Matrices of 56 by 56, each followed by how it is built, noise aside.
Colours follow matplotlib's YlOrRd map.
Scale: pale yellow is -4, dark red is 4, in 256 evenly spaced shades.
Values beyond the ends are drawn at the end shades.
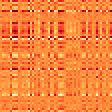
low rank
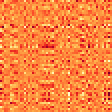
low rank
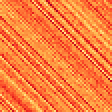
Toeplitz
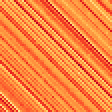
Toeplitz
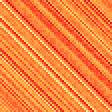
Toeplitz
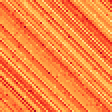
Toeplitz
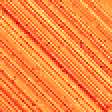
Toeplitz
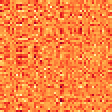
low rank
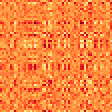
low rank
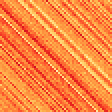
Toeplitz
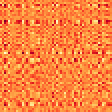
low rank
